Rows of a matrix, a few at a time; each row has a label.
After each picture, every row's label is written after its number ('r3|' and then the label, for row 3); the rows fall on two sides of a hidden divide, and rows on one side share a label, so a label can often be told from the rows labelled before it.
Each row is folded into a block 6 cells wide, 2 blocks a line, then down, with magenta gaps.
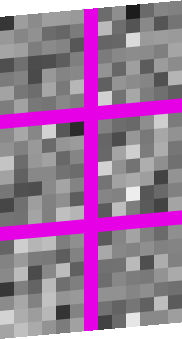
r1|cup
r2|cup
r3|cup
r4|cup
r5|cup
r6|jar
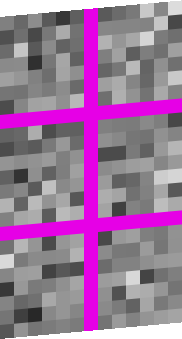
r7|cup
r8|cup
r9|cup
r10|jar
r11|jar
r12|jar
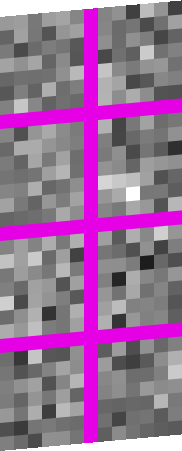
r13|cup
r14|cup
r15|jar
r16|cup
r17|cup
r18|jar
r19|jar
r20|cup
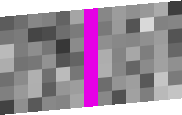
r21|cup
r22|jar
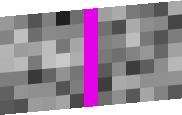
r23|cup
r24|cup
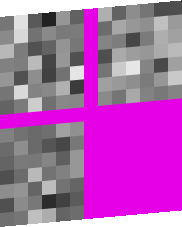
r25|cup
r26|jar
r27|cup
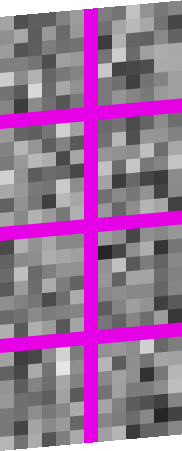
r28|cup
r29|jar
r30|cup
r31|cup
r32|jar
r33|cup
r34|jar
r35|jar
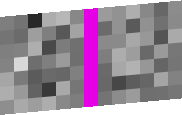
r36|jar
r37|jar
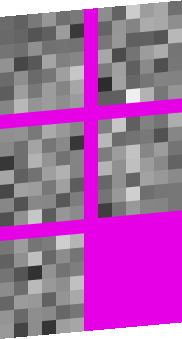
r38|cup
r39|jar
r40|cup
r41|cup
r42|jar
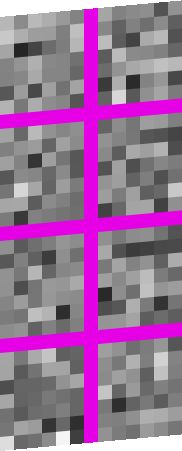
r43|jar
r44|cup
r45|jar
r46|cup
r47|cup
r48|cup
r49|jar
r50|jar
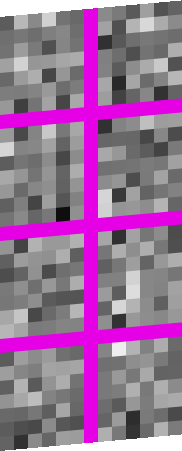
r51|jar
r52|jar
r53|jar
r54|cup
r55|jar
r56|jar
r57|jar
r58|jar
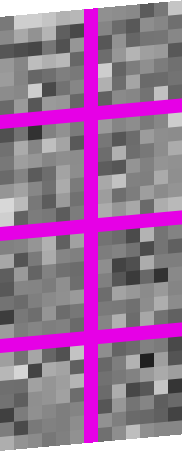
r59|jar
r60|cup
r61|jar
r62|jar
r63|jar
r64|cup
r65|jar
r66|cup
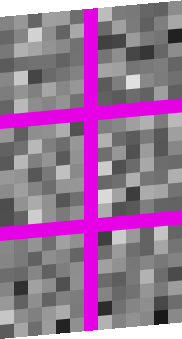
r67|cup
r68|cup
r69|cup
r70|jar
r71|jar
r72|cup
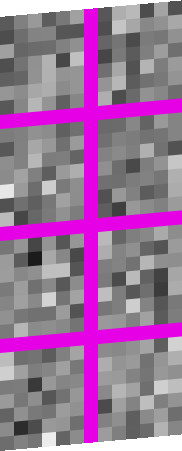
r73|cup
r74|jar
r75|jar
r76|cup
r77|cup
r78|cup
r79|jar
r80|jar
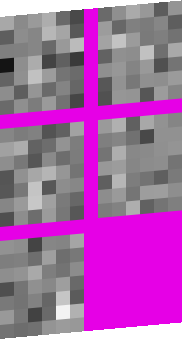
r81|jar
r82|cup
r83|cup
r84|cup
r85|jar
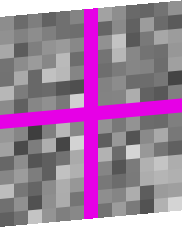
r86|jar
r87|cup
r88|jar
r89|cup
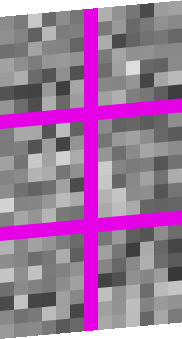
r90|jar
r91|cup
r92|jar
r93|cup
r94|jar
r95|cup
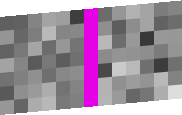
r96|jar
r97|jar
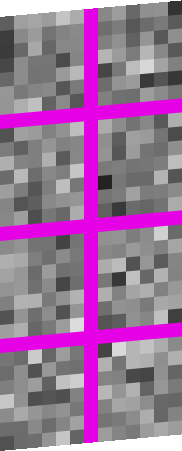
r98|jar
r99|cup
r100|jar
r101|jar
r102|cup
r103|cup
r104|jar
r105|jar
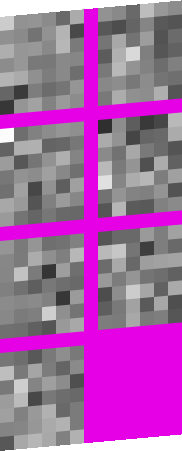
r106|cup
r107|cup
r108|jar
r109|cup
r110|jar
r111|cup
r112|cup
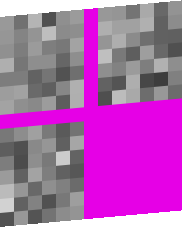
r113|jar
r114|cup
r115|jar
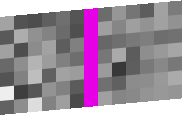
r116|cup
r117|jar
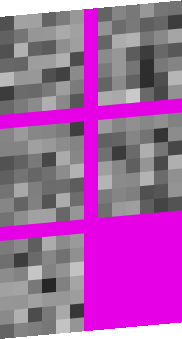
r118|jar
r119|cup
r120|jar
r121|cup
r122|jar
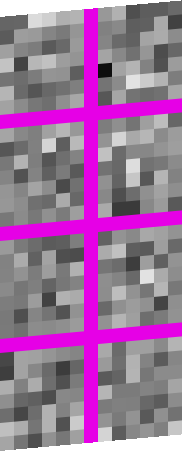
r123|jar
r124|cup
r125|jar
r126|jar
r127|cup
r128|cup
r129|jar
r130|jar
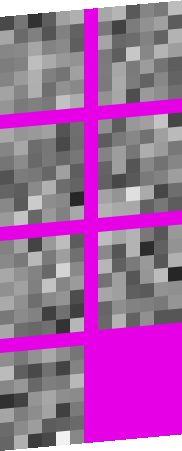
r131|cup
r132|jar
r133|cup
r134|cup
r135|jar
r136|cup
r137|cup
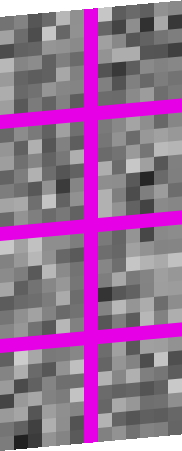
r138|jar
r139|cup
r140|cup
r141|jar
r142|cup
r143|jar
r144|jar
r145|cup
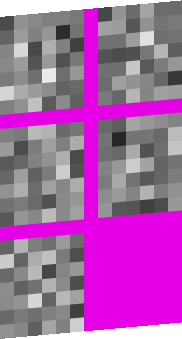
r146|cup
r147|cup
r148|jar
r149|jar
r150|jar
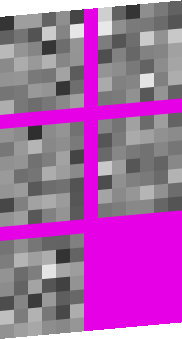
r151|jar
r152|cup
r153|cup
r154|jar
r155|cup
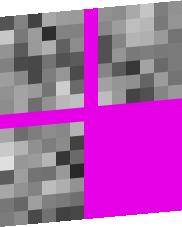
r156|cup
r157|jar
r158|cup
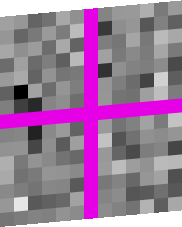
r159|jar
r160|jar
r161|cup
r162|jar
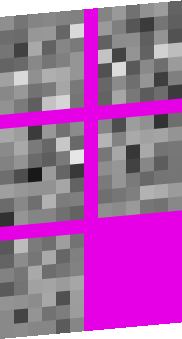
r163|jar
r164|cup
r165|cup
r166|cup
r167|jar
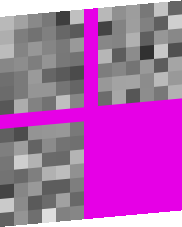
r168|cup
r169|jar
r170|jar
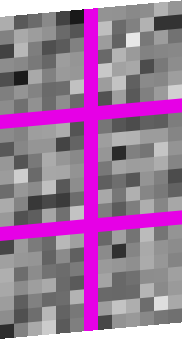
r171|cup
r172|jar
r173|jar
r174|jar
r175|cup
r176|cup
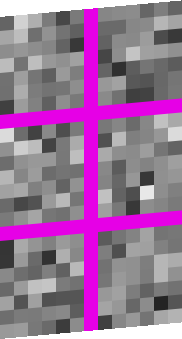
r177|cup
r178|jar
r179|cup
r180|jar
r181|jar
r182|jar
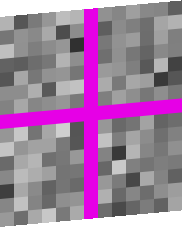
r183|cup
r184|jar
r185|jar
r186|jar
